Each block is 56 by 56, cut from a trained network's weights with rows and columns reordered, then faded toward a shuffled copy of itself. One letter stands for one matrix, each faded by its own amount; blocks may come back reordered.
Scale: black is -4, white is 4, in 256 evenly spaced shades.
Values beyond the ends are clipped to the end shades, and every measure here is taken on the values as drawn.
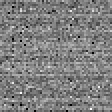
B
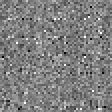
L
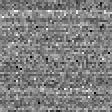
B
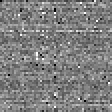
B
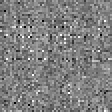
L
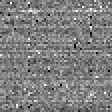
B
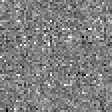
L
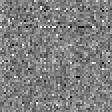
L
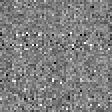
L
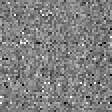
L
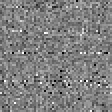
L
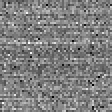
B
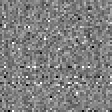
L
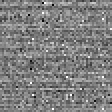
B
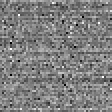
B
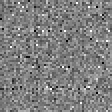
L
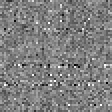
L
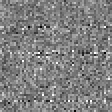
L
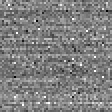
B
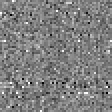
L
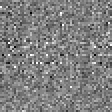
L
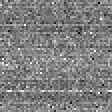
B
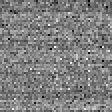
B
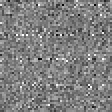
L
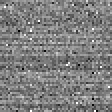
B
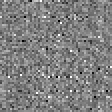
L
